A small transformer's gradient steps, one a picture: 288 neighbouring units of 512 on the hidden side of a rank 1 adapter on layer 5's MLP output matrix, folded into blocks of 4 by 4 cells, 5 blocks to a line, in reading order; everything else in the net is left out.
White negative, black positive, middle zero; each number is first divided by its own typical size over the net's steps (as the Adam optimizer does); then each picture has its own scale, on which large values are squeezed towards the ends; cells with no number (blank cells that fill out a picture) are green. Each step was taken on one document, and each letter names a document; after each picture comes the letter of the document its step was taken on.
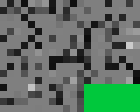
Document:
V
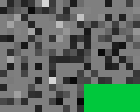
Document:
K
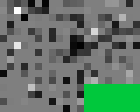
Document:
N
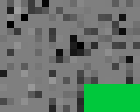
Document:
N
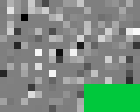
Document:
N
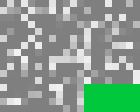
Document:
V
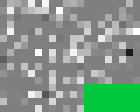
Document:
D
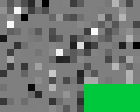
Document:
N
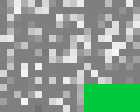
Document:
K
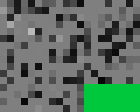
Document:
K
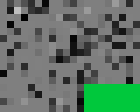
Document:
N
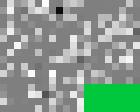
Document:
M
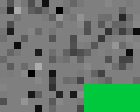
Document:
D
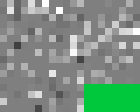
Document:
D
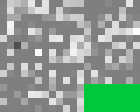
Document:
D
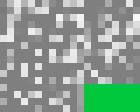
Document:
K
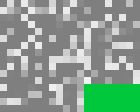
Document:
V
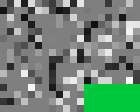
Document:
V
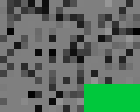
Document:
D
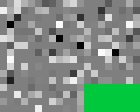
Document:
K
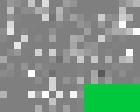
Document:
M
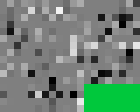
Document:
M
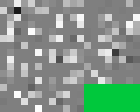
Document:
K
